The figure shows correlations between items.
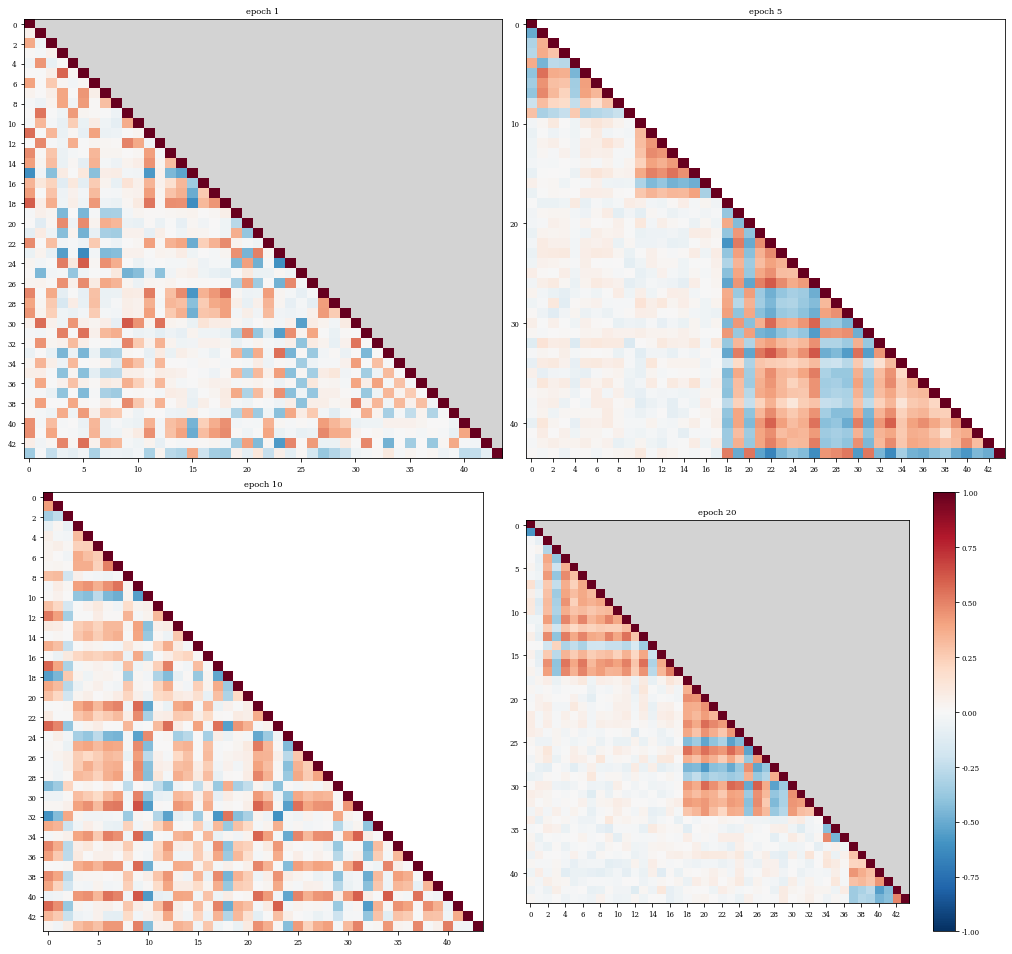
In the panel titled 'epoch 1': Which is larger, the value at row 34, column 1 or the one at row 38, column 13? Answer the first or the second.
the first
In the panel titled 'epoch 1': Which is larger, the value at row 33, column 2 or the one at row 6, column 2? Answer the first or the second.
the second
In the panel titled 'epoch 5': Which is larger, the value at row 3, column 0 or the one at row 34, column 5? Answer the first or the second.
the second
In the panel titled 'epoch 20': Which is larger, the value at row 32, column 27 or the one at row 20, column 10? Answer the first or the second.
the first
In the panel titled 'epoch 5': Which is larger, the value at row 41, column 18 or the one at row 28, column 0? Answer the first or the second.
the second
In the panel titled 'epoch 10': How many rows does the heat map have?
44
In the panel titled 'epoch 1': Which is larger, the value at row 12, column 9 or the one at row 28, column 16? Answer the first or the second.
the first
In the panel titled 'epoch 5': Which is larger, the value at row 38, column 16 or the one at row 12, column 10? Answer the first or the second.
the second
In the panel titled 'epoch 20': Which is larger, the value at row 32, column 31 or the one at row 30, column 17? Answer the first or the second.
the first
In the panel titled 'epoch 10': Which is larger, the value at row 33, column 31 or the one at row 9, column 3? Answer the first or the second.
the second
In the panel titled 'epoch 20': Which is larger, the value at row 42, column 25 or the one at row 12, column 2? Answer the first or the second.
the second
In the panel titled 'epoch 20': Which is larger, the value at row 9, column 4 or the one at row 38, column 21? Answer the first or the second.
the first
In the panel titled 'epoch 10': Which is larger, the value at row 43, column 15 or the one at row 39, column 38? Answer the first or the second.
the second
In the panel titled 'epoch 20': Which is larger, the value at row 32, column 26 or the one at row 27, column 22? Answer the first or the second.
the first
